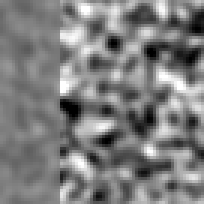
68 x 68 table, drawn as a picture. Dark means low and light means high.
Slope: none. Ninth with the highest average: top middle. Grain: blotchy. Seam: vertical, 30% of the way across, the left part calmer. Mirror symmetry: none. Ninth with the lowest average: top right. Odd rows or columns: none.
